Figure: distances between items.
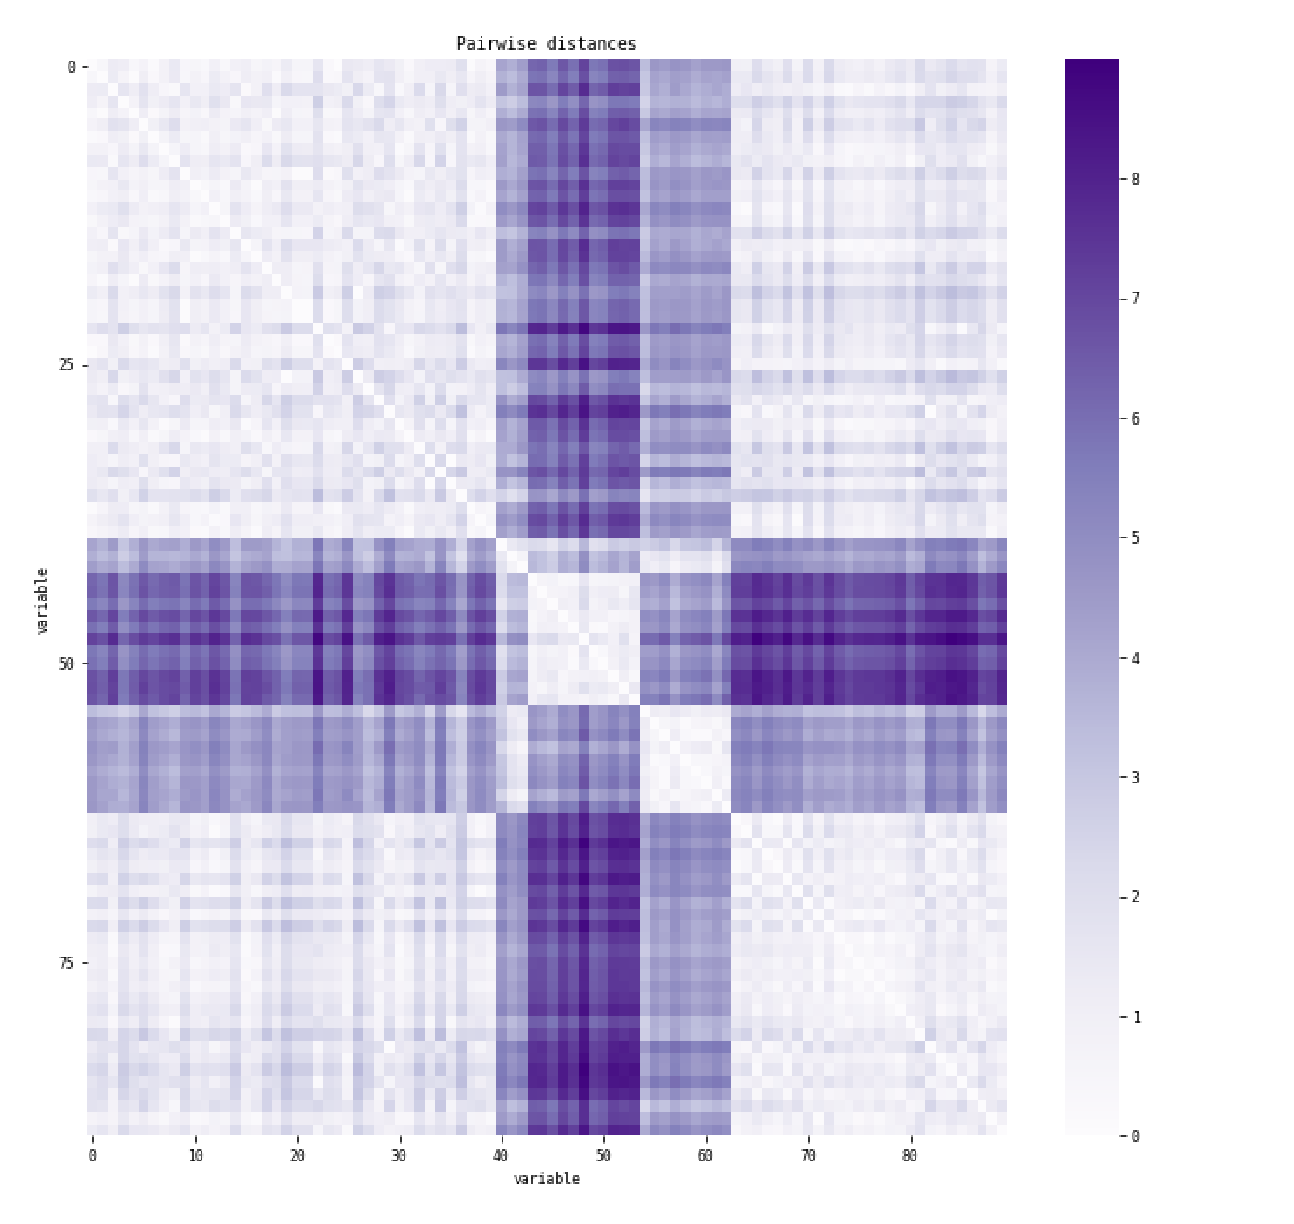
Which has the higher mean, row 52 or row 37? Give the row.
52
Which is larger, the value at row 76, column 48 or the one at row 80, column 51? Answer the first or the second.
the first
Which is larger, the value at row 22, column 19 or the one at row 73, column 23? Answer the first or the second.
the first
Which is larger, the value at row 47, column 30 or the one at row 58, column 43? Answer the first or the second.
the first
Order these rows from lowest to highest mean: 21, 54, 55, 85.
21, 85, 54, 55
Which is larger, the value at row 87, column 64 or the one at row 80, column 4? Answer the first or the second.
the first
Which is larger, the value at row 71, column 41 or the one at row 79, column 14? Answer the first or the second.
the first
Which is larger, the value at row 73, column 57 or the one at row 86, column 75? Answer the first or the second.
the first
